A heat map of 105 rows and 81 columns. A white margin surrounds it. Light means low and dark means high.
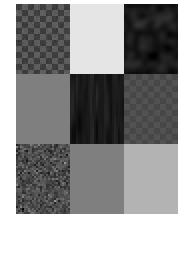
The table splits into 3 rows of 3 panels. Panel 1,1: high, checkered. Panel 1,2: very low, flat. Panel 1,3: very high, blotchy, faint in contrast. Panel 2,1: middling, flat. Panel 2,2: very high, streaked downward, faint in contrast. Panel 2,3: high, checkered, faint in contrast. Panel 3,1: high, fine-grained. Panel 3,2: middling, flat. Panel 3,3: low, flat.
